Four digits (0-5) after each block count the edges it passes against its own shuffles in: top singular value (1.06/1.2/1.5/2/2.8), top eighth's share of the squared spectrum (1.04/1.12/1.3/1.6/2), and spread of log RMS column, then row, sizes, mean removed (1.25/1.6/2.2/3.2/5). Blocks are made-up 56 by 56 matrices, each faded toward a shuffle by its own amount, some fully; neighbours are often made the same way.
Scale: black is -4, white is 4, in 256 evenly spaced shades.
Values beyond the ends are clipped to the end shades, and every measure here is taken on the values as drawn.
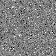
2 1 0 0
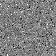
2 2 1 0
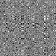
4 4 2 2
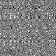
4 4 2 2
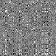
4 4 2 2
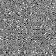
3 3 1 2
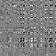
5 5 3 3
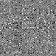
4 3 0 2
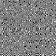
4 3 2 2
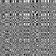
5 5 3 3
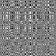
5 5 3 3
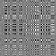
5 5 4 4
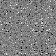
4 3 1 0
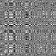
5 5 3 3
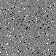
2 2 0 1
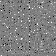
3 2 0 0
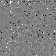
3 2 0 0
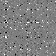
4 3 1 1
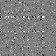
4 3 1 2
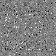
1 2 1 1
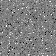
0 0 0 0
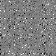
2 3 2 2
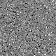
0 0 0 0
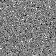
0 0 0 0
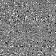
2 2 0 2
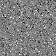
0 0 0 0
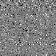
2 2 0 2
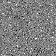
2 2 0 1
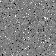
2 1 0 0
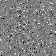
3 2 1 0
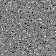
1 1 0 0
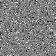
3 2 0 1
